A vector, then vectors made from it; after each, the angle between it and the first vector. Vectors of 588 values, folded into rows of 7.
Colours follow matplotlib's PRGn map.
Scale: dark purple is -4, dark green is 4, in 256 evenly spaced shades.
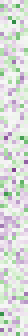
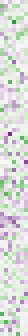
nearly parallel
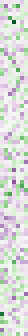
nearly parallel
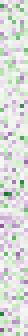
nearly parallel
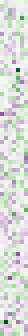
partly aligned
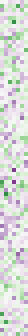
nearly parallel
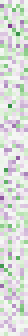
orthogonal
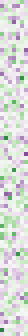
nearly opposite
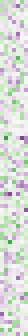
nearly opposite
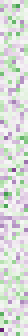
nearly parallel
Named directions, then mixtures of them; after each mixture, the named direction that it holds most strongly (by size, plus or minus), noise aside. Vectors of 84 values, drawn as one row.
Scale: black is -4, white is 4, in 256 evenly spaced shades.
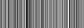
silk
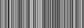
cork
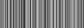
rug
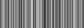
cork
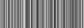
rug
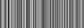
cork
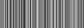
rug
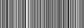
silk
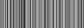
rug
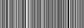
silk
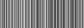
rug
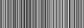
silk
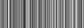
rug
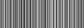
rug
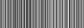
silk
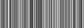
cork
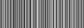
rug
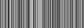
cork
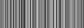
rug
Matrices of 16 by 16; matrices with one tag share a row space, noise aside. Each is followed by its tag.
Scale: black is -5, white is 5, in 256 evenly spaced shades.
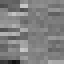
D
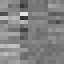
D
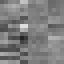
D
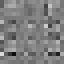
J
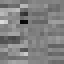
D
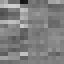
D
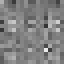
J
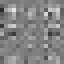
J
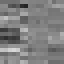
D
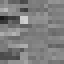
D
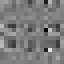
J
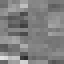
D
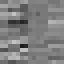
D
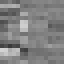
D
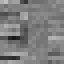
D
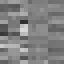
D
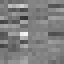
D
